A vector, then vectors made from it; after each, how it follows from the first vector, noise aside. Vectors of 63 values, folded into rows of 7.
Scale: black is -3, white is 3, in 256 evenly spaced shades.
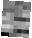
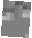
partly zeroed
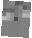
partly zeroed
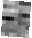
wrapped around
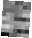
copied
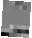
partly zeroed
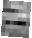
wrapped around
